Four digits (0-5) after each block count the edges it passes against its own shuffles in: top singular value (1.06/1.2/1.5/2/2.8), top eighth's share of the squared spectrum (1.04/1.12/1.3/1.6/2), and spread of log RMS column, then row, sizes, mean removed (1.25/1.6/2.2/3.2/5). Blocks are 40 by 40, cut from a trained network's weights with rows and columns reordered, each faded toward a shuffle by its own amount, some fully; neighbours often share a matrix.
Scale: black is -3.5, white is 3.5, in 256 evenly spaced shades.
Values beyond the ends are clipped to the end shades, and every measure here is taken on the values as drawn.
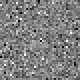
1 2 1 0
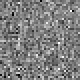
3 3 1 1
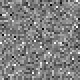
0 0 0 0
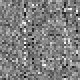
3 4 2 1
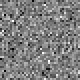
2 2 0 0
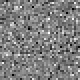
1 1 0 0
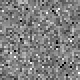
1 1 0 0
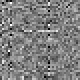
3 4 2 1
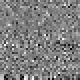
3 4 1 3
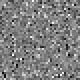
0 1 0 0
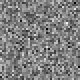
0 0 0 0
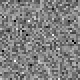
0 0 0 0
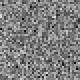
0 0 0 0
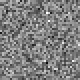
0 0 0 0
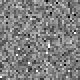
0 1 0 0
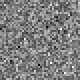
0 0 0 0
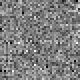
1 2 0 1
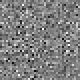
3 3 1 2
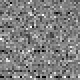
3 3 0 2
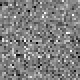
3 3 0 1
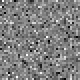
1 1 0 0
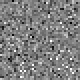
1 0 0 0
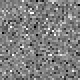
1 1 0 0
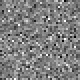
2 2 0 1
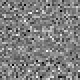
2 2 0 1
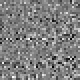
3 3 0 2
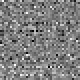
3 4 0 2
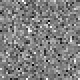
1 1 0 0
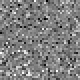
0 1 0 1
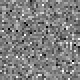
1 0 0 0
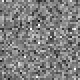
3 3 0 1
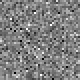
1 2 1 0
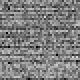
3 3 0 1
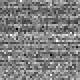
3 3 0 0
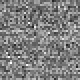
2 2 0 0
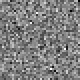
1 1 0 0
